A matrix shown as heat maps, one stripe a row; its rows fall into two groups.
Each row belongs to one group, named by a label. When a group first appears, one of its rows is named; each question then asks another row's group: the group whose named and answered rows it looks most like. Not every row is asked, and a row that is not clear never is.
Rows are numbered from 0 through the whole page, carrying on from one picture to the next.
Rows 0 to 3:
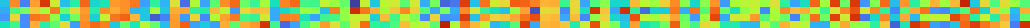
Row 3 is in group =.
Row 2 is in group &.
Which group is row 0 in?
&
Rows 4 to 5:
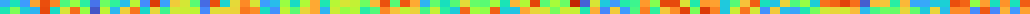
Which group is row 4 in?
&
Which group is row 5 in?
&
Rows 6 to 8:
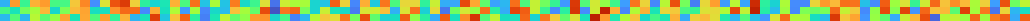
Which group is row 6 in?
&
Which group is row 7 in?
&
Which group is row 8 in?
=
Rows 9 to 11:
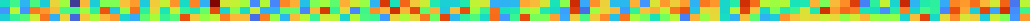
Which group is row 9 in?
&
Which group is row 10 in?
&
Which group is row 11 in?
=
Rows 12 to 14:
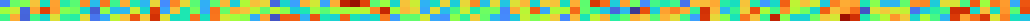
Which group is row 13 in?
&
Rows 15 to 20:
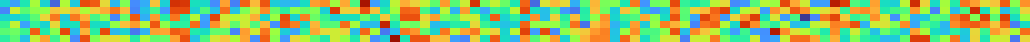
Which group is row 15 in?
=
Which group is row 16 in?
=
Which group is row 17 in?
&
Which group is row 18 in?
&
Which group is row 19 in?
=
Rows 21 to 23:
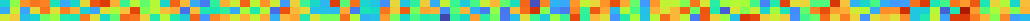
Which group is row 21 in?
=
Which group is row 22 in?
&
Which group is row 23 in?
&
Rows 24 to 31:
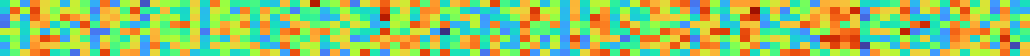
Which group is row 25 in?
&
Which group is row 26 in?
&
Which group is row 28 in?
&
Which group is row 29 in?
&
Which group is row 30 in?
&
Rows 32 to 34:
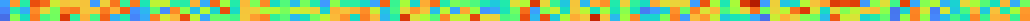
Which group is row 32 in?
&
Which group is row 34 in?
=
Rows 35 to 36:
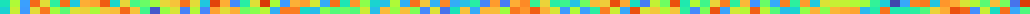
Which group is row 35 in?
=
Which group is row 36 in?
&
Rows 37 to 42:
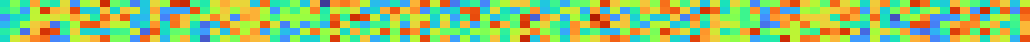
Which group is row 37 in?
=
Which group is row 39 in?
=
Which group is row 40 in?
=
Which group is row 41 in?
&
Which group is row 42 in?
=
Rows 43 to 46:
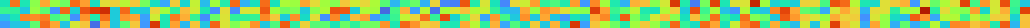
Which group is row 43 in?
&
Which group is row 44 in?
=
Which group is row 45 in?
=
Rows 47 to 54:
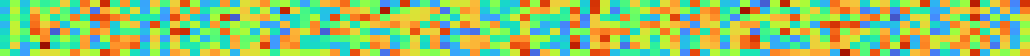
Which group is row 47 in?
=
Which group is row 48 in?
&
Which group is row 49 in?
=
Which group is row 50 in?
&
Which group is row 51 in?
=
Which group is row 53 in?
&
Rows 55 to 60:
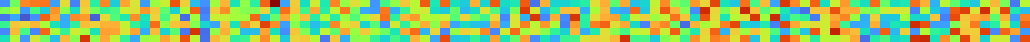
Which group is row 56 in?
&
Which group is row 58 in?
=
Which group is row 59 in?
&
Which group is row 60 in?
=
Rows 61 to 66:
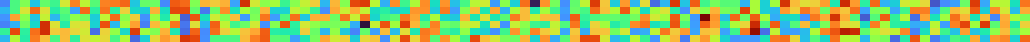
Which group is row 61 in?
=
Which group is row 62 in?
=
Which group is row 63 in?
&
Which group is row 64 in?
&
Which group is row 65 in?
&
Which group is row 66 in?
=
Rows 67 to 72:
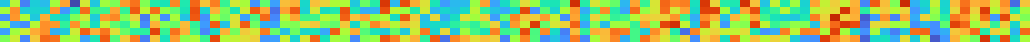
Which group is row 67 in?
&
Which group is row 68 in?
&
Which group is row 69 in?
&
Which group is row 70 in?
&
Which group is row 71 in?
=
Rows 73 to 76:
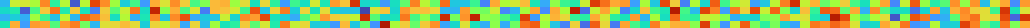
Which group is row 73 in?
=
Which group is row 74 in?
&
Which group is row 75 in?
=
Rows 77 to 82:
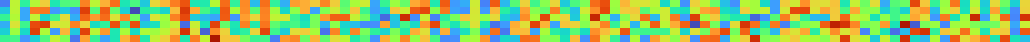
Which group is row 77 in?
=
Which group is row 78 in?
=
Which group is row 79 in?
=
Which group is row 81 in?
=
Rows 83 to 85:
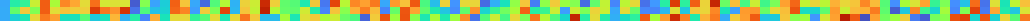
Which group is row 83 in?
=
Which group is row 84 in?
=
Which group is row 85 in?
&
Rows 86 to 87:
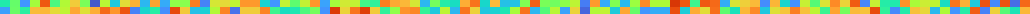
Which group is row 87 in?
=
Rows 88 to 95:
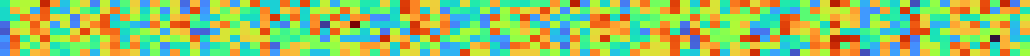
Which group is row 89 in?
&
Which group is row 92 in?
=
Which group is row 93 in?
&
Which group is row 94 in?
&
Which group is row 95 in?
&
